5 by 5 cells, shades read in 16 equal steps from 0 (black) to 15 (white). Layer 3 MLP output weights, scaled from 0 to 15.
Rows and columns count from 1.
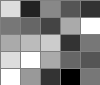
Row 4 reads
13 15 10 6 5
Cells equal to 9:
1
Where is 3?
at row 1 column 5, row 3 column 4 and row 5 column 3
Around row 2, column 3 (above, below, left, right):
8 12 6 10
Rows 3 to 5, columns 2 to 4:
11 12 3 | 15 10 6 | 9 3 0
